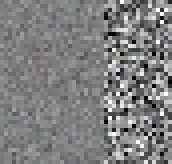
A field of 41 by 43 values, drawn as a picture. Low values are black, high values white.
Slope: none. Histogram: heavy tails on both sides. Grain: fine. Seam: vertical, 60% of the way across, the left part calmer.
